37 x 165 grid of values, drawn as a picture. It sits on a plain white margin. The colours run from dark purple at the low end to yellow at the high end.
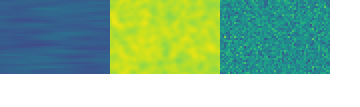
The table splits into one row of 3 panels. Panel 1,1: low, streaked across, faint in contrast. Panel 1,2: very high, blotchy, faint in contrast. Panel 1,3: middling, fine-grained.
